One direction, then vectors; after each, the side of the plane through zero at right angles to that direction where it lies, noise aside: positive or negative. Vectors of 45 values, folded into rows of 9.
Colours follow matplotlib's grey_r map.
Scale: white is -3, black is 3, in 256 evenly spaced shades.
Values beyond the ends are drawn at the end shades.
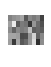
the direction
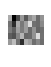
negative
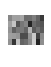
positive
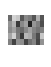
positive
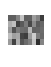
positive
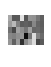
positive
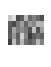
negative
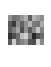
negative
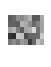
negative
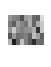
negative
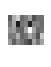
positive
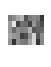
positive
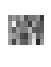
positive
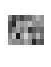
negative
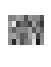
positive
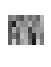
negative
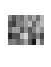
negative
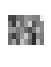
negative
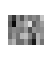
negative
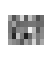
positive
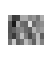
negative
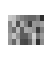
positive
